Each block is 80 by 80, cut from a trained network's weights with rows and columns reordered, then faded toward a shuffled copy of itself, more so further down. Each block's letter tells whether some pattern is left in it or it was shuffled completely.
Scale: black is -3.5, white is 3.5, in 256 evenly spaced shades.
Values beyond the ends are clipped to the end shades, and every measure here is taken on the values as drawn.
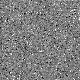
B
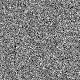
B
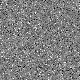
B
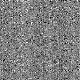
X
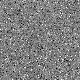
B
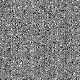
X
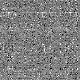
X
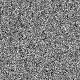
B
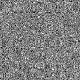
X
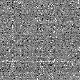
X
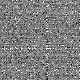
X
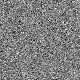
B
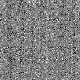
X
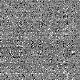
X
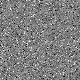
B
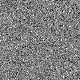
B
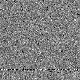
X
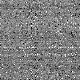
X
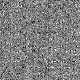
X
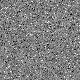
B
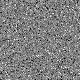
B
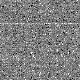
X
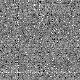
X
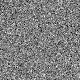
B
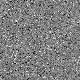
B
